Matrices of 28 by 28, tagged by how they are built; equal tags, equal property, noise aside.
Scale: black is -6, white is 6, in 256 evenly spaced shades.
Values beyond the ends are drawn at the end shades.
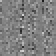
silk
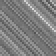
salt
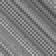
salt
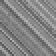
salt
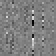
silk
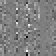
silk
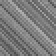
salt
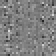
silk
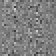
silk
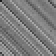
salt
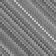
salt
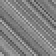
salt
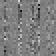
silk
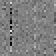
silk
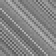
salt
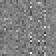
silk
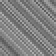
salt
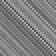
salt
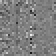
silk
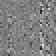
silk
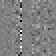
silk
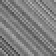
salt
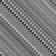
salt
